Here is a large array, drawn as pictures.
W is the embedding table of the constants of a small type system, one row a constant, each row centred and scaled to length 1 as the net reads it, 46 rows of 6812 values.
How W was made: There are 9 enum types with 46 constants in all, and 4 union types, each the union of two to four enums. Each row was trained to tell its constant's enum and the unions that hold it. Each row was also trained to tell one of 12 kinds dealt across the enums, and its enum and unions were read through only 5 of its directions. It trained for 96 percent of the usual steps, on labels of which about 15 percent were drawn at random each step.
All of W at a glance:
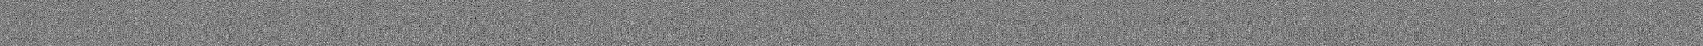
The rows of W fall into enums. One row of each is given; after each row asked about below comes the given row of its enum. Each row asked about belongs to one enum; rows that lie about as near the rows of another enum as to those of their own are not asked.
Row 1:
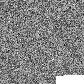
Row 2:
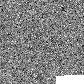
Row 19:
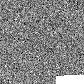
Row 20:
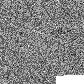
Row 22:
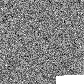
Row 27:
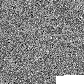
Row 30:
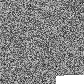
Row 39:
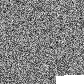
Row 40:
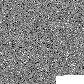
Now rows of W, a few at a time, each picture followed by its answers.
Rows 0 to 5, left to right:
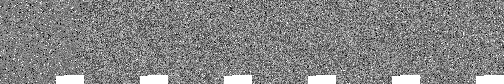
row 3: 19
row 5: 2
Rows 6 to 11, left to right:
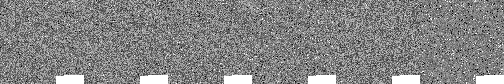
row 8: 27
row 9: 19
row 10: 39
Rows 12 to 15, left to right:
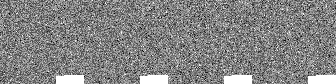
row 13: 1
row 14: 27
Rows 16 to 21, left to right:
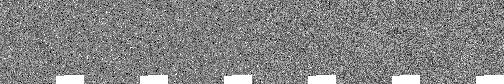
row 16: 30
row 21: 20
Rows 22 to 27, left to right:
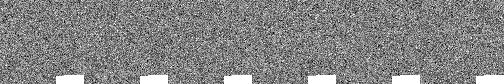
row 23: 20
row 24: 1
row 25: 40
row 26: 19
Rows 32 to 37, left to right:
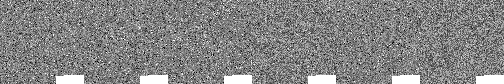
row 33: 40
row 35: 27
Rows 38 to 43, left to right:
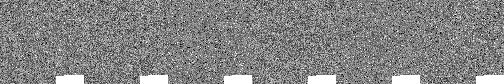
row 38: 1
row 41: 19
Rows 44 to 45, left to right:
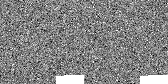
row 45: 30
